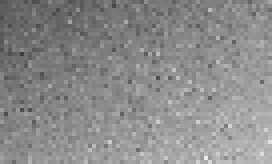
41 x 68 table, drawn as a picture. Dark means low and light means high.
Slope: up to the bottom right. Mirror symmetry: none. Ninth with the highest average: bottom right. Stripes: none.
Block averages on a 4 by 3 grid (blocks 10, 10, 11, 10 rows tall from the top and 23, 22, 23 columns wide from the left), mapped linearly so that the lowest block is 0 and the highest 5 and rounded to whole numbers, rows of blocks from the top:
012
123
234
345
